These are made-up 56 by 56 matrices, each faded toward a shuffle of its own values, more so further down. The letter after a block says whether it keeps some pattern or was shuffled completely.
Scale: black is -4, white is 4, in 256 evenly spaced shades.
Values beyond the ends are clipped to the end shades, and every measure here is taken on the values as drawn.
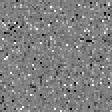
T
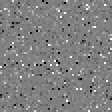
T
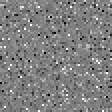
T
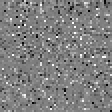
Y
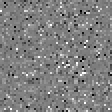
Y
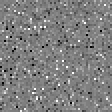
T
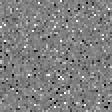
T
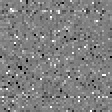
Y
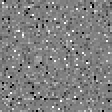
Y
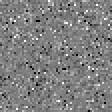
T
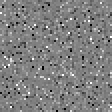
T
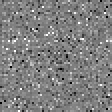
Y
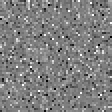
Y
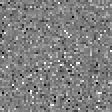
T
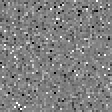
T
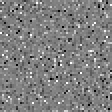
T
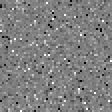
T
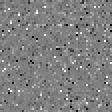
Y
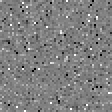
T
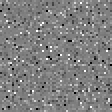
Y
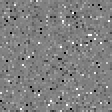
Y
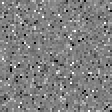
T
